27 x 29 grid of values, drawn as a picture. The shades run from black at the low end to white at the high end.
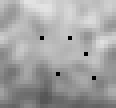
Calmest part: top middle. Lone odd cells: 5, each lower than its neighbours. Ninth with the lowest average: bottom middle. Stripes: none. Slope: up to the top.
